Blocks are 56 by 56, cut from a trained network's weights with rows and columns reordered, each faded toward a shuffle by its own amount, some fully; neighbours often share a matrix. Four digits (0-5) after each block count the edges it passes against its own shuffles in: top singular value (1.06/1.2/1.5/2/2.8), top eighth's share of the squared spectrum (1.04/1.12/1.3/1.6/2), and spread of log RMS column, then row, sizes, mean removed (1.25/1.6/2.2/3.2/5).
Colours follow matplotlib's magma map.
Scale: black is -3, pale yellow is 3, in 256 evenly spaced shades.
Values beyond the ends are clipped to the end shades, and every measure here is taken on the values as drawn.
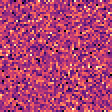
0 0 0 0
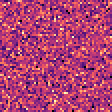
0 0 0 0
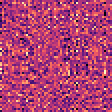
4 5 3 1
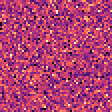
0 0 0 0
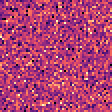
0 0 0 0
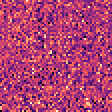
2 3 1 2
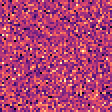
1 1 0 0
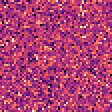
1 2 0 0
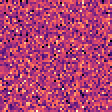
1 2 1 0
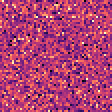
2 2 0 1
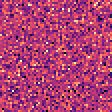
1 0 0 0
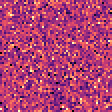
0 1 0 1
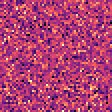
1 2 1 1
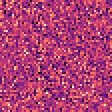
1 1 0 0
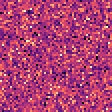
1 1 0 0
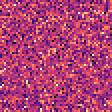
1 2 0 0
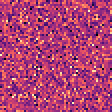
2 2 1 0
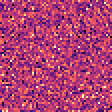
2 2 1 0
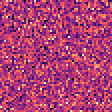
2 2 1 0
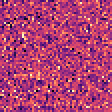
2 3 2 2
